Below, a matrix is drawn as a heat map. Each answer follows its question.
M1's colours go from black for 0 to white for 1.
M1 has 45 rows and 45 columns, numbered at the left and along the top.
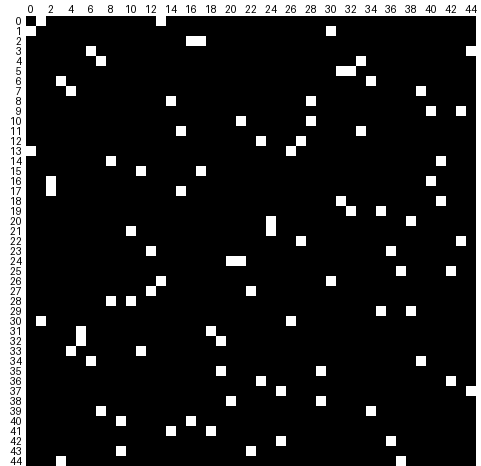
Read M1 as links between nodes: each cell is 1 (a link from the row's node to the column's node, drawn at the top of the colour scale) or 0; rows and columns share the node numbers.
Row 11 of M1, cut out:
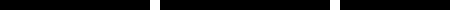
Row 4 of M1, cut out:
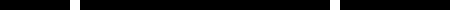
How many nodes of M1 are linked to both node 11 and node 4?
1
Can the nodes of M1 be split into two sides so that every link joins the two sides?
no
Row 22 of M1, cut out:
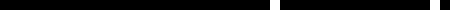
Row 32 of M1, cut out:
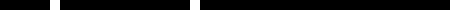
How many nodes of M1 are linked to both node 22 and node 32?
0
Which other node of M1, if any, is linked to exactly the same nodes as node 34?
none
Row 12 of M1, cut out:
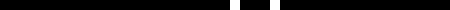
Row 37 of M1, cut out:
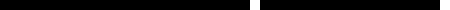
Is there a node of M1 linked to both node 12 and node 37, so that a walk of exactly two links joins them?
no
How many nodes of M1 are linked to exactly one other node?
0
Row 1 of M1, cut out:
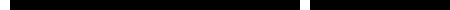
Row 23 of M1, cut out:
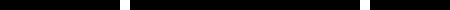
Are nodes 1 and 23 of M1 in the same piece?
no
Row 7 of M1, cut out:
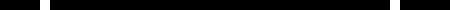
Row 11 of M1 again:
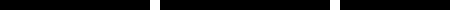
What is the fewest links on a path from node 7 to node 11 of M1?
3
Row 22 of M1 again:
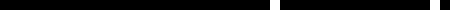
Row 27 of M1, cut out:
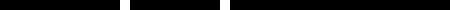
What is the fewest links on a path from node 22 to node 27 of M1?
1
